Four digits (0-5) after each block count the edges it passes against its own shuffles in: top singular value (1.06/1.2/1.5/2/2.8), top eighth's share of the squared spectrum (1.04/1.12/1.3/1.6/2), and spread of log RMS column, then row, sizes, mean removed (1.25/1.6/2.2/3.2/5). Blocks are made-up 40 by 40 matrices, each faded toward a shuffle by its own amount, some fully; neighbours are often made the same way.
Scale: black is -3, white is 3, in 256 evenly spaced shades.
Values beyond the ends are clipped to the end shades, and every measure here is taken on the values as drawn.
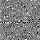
3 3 0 2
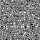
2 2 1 1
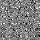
3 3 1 2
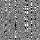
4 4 3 0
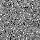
0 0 0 0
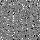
2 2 1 0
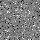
0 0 0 0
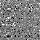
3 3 1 1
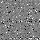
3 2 0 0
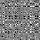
4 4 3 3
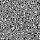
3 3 1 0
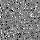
2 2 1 1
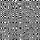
4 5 3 3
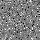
0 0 0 0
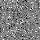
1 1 1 0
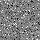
0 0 0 0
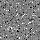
0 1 0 0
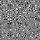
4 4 2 2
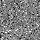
1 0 0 0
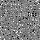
2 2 0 0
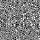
3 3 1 1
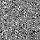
3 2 0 0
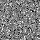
1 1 0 0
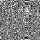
3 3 2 2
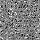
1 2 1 0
